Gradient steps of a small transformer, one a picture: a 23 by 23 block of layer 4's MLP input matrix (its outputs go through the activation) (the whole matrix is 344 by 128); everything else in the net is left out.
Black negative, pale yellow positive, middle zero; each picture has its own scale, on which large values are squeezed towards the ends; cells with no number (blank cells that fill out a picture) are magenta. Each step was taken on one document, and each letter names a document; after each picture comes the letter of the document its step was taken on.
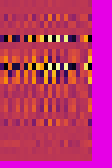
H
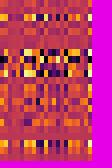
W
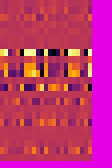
W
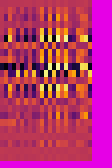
H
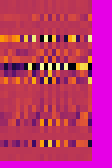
H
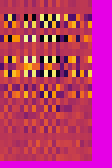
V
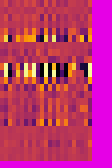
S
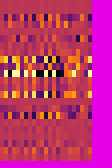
V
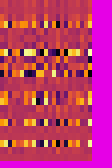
W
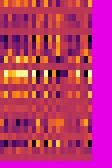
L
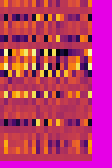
L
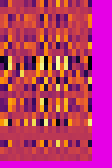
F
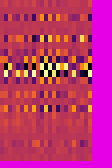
S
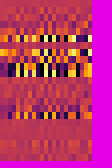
H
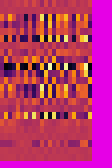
H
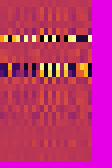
H
